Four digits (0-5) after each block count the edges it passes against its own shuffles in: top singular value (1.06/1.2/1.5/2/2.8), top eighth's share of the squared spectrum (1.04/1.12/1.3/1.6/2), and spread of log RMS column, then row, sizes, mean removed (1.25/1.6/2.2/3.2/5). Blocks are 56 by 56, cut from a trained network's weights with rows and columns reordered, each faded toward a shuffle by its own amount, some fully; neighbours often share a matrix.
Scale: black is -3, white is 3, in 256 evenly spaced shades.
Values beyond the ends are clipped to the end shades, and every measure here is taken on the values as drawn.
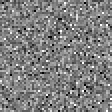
0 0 0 0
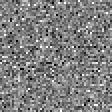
3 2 0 1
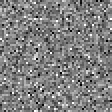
0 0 0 0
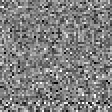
3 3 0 2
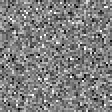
1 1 0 0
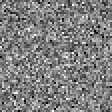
0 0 0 0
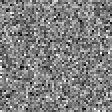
0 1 0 0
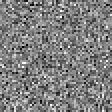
2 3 0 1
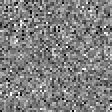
2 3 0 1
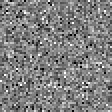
1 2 0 1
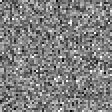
0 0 0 0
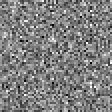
3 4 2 1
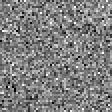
0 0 0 0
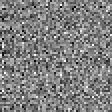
3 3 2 1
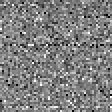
2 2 0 1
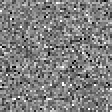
2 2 0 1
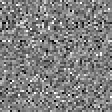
3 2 0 2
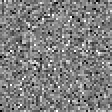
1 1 0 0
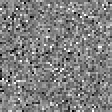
1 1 0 0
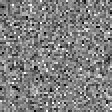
2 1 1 0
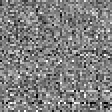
3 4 1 2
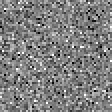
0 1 0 0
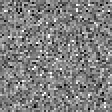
2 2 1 1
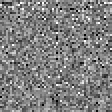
2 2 1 1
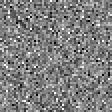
2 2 1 0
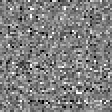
3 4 2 3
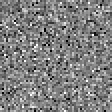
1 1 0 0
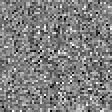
2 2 1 1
